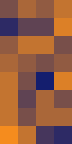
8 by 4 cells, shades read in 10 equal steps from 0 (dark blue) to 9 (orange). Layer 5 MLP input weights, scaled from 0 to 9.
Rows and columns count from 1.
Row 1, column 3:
5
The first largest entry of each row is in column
4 4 2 1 4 1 1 1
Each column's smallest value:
1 3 0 1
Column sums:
46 39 33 43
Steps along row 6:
down up down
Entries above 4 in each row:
3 1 3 3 2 2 3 2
